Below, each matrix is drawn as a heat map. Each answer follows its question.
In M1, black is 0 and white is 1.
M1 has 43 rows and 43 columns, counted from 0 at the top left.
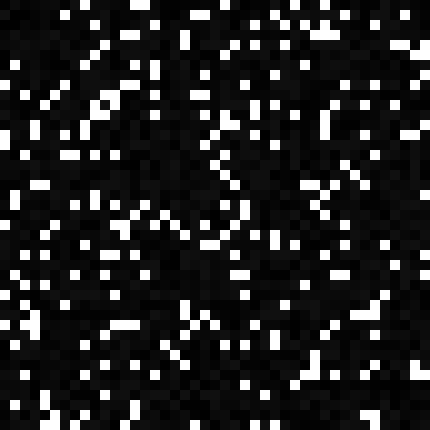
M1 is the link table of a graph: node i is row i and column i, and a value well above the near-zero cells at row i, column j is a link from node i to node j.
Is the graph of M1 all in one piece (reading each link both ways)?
yes
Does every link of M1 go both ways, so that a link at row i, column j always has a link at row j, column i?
yes
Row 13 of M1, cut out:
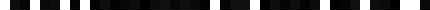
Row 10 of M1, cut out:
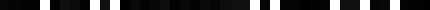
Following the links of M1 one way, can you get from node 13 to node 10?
yes
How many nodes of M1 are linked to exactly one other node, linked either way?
1
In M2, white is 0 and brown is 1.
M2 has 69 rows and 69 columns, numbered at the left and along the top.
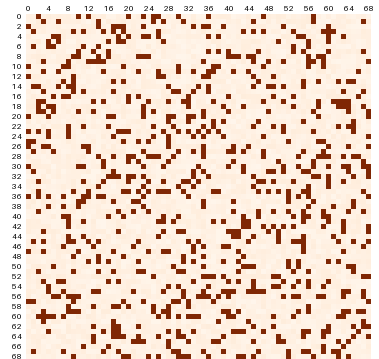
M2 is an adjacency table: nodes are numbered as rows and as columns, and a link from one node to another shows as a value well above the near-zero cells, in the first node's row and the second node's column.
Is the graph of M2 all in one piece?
yes
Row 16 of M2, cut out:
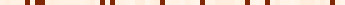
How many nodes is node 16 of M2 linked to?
10
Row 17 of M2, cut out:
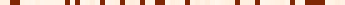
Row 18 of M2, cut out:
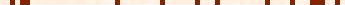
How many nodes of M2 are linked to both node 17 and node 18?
6
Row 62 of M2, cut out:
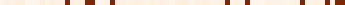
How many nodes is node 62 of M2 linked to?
10
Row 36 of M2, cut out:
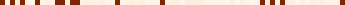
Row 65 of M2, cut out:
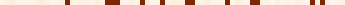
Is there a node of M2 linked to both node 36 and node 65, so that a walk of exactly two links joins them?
yes
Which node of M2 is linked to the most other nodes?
node 35
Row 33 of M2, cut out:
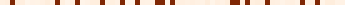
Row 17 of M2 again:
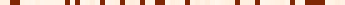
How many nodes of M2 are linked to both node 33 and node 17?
8
